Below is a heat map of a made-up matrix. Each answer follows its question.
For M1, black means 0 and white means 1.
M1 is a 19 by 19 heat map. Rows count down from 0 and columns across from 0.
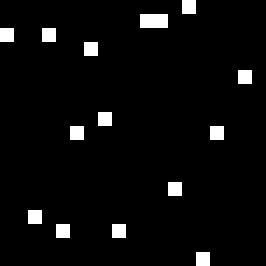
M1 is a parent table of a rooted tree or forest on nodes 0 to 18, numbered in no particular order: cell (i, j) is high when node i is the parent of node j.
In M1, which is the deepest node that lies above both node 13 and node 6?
2
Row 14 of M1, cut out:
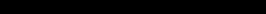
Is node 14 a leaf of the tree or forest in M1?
yes
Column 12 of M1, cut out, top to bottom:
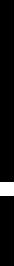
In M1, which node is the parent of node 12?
13
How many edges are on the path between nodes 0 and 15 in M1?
2
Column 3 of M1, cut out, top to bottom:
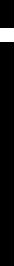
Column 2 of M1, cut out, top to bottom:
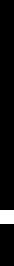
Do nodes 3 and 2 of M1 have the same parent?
no
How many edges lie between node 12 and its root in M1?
5
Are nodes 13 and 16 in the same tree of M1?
no
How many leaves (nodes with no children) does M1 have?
8
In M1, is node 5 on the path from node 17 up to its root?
yes
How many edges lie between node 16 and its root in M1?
0
